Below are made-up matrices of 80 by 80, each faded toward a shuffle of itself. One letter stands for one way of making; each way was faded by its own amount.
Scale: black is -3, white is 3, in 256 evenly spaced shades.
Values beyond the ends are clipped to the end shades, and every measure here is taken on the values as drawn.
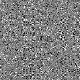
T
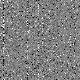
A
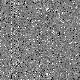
A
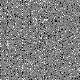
A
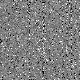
A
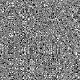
T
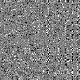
T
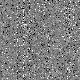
A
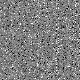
A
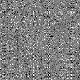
T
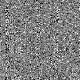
T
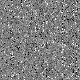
A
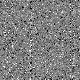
A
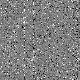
A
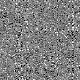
T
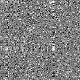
T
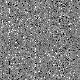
A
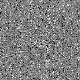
A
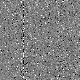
A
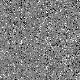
A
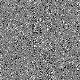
A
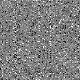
T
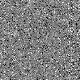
A
